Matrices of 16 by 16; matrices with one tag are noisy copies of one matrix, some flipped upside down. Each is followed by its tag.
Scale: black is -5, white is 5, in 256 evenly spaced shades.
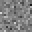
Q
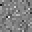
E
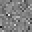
E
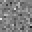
Q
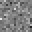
Q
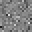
E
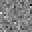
Q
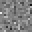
Q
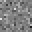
Q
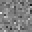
Q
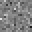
Q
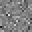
E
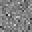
E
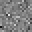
E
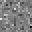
Q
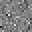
E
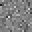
E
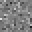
Q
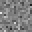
Q
